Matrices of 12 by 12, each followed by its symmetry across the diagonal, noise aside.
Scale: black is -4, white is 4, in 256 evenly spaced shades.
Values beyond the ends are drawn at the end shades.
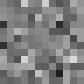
antisymmetric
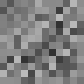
symmetric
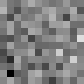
neither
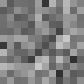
symmetric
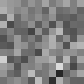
neither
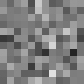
antisymmetric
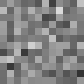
neither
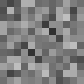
symmetric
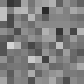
antisymmetric
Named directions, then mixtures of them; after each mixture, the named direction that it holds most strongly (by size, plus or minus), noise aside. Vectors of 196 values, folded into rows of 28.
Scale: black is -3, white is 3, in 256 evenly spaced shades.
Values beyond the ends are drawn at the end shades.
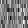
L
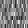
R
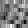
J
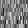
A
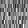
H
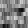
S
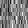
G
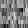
S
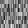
H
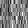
G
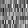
A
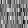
L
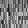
H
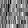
G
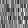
L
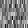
R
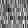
L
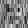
L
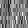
G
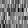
H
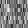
L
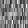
R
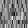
R
